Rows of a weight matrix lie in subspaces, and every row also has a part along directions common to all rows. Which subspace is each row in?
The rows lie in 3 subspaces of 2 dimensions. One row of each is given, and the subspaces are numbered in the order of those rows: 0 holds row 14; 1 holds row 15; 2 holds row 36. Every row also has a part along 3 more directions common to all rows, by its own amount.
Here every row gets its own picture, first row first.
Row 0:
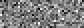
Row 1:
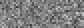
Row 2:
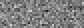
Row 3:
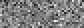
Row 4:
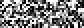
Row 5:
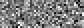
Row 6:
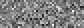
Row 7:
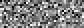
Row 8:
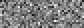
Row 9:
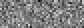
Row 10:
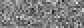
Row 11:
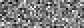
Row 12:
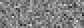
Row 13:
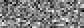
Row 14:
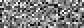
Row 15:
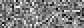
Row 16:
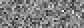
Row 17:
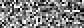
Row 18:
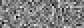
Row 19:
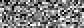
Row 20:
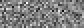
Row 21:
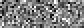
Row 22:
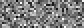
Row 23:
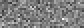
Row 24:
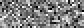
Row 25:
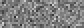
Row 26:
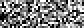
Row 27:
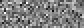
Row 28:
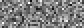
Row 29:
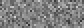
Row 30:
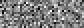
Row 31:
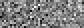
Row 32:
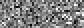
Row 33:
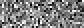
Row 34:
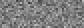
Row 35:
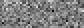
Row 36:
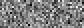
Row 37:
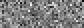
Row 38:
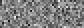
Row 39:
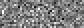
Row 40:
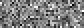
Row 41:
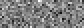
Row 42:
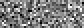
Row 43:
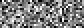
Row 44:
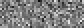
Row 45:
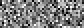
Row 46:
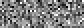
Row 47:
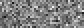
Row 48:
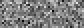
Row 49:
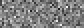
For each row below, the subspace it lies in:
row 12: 1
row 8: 0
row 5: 1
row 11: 0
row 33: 1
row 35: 0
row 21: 2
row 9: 2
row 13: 0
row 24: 1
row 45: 2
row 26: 1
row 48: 0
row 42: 1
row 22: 2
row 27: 0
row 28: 2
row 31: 1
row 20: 0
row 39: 0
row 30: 0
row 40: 1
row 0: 0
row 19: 0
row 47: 1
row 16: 0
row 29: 2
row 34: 2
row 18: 2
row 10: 0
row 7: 0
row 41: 2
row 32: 1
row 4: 0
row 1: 1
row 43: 2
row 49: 2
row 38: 2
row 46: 2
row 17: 1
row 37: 0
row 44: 2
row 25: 2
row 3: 0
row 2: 1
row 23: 0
